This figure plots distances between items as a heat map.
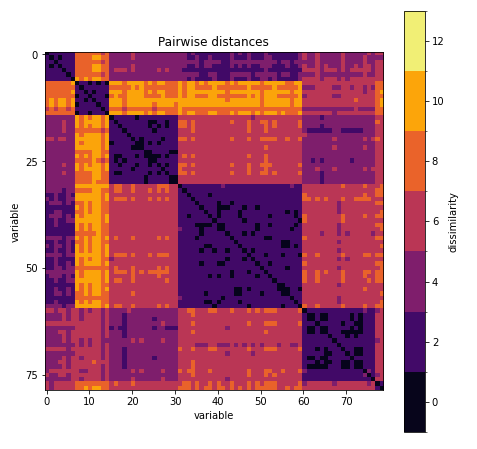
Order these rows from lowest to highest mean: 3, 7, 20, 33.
3, 33, 20, 7
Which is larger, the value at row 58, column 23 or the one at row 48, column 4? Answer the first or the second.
the first
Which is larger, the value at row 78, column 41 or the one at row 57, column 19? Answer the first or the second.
the first
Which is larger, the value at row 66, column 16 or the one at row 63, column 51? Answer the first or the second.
the second
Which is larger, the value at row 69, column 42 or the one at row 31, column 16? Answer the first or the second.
the second
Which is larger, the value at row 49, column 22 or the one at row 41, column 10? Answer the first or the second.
the second
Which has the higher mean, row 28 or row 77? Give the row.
77
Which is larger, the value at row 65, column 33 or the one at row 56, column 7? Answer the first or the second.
the second
